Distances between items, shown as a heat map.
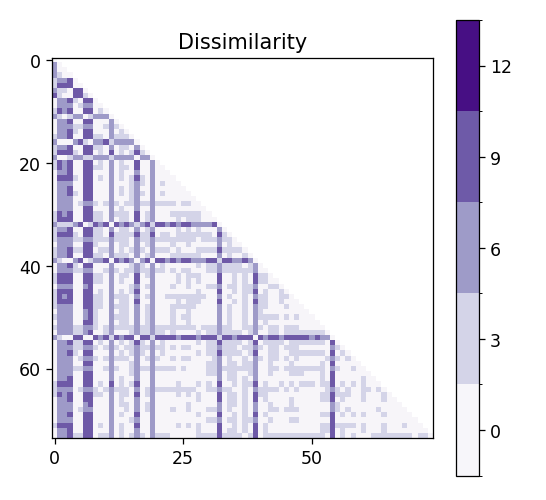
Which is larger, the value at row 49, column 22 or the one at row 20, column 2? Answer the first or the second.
the second
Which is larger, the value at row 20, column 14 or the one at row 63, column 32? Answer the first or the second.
the second
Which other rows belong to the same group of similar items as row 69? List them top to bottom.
0, 4, 5, 8, 9, 10, 12, 13, 14, 15, 17, 18, 20, 21, 22, 23, 24, 25, 26, 27, 28, 29, 30, 31, 33, 34, 35, 36, 37, 38, 40, 41, 42, 43, 44, 45, 46, 47, 48, 49, 50, 51, 52, 53, 55, 56, 57, 58, 59, 60, 61, 62, 63, 64, 65, 66, 67, 68, 70, 71, 72, 73
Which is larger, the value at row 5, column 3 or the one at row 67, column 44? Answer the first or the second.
the first
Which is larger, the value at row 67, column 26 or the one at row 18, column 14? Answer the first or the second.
the first
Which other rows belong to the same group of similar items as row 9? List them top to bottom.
0, 4, 5, 8, 10, 12, 13, 14, 15, 17, 18, 20, 21, 22, 23, 24, 25, 26, 27, 28, 29, 30, 31, 33, 34, 35, 36, 37, 38, 40, 41, 42, 43, 44, 45, 46, 47, 48, 49, 50, 51, 52, 53, 55, 56, 57, 58, 59, 60, 61, 62, 63, 64, 65, 66, 67, 68, 69, 70, 71, 72, 73
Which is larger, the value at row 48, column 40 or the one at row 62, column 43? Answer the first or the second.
the first
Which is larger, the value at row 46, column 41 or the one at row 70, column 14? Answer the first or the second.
the first
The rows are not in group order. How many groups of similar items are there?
2
